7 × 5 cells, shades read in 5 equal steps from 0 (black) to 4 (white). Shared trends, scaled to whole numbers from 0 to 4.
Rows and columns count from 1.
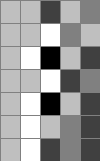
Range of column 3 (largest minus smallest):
4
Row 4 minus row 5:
0 -1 4 -2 1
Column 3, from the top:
1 4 0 4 0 3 1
